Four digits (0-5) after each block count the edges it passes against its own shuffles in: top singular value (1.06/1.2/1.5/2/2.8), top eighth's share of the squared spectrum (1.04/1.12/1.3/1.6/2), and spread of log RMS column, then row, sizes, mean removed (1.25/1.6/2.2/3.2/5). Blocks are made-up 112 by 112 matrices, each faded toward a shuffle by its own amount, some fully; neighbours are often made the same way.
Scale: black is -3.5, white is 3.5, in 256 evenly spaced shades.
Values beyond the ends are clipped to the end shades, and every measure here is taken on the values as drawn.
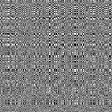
5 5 4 4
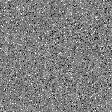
3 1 0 0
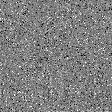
3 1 0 0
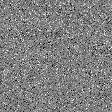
2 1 0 0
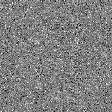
3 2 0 1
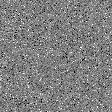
2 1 0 0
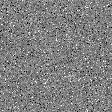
1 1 0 0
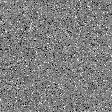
2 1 0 0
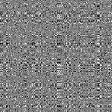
5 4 3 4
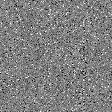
3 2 0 0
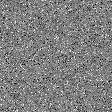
1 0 0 0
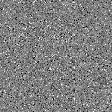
3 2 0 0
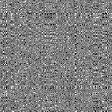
5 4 3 3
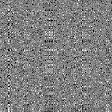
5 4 3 2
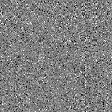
4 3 2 1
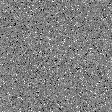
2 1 0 0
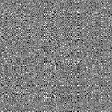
5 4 3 3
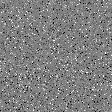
0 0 0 0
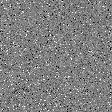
2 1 0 0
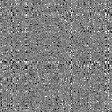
5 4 3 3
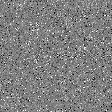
3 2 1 1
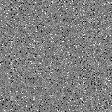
3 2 1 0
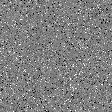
0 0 0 0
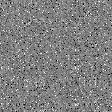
3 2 1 0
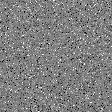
1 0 0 0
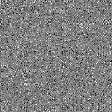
4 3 2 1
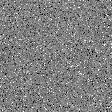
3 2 0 0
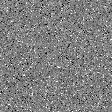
2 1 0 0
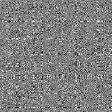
4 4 3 3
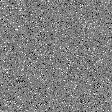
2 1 0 1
